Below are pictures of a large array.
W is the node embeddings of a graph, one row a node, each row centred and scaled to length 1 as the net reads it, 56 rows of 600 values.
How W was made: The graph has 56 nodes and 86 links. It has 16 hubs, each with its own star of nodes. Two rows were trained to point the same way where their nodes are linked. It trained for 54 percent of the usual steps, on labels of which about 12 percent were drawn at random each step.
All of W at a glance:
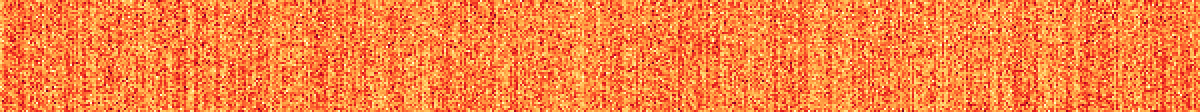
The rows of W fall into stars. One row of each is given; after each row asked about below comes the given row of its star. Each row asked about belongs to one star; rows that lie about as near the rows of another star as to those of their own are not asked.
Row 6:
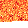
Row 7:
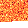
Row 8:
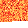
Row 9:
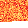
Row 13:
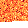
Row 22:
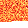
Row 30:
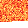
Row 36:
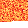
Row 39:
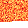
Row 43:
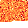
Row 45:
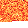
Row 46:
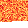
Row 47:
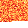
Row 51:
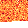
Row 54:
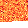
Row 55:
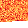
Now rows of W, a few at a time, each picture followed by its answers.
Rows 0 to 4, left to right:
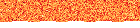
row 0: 54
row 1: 22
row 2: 22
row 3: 51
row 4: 9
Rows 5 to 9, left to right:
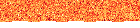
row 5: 7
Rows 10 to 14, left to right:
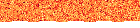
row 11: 55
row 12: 6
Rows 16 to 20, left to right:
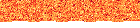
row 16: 9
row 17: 36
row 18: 43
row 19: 13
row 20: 6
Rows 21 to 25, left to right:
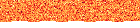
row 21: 51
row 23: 39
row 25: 51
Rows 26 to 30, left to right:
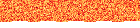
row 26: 43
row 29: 54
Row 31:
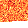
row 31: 55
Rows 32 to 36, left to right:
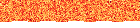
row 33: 8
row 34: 13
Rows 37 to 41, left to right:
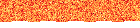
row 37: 36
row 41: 30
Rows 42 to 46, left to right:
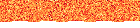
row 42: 39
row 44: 55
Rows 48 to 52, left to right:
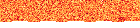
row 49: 7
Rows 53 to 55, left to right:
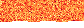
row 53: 8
